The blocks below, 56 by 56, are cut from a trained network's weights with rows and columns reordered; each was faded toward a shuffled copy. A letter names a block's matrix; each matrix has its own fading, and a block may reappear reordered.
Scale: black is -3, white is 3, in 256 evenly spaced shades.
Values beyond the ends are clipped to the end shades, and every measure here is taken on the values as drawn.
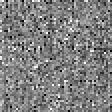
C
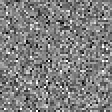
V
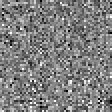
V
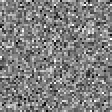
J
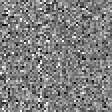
V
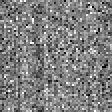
C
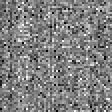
C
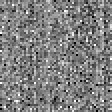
C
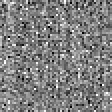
C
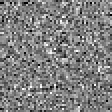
J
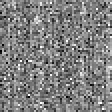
C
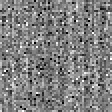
C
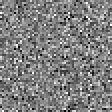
V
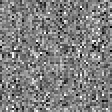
V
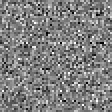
J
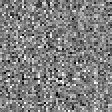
V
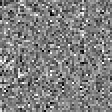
V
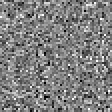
J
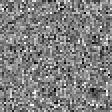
J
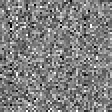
V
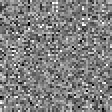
V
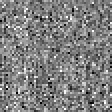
C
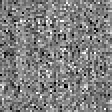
C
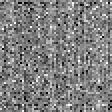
C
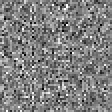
V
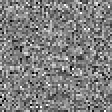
J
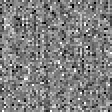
C
